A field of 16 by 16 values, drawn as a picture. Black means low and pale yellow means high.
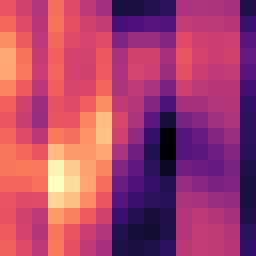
Upright stripes repeat 2 times across the table. No lone cell stands out from its neighbours. There is an overall slope up to the left.
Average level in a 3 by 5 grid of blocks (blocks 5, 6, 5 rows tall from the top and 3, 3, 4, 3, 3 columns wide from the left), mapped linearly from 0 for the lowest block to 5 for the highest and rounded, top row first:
4 4 2 2 2
4 5 2 0 1
4 5 0 1 1
